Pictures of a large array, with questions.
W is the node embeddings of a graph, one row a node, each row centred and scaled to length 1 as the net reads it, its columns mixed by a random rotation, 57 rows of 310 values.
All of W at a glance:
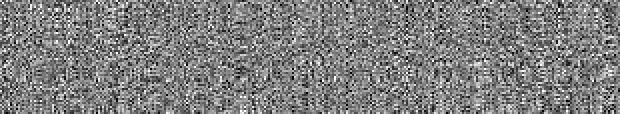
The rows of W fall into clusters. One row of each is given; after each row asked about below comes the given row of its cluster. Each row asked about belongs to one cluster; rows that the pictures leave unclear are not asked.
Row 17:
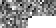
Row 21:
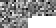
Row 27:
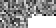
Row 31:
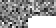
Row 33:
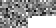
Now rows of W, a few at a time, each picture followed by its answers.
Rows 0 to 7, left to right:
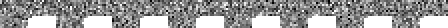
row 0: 17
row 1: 27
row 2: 31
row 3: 31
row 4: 21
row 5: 21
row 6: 31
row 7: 27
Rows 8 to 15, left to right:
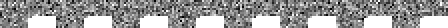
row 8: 21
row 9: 31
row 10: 21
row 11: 17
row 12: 21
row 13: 21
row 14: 17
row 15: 31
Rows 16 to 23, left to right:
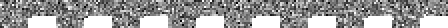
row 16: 21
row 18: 33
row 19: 17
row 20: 21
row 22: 33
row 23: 27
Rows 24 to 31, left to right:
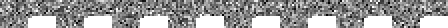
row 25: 33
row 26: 17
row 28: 31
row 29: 21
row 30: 17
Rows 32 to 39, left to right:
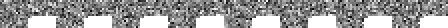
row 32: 31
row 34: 17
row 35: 33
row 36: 17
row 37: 33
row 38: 17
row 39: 27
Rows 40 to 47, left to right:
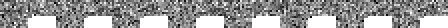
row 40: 27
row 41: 31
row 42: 33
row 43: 31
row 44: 21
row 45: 17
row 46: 31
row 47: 33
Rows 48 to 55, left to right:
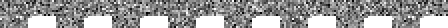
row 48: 27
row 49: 33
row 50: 31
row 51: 33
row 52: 31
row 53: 27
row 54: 31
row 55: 27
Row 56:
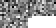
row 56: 27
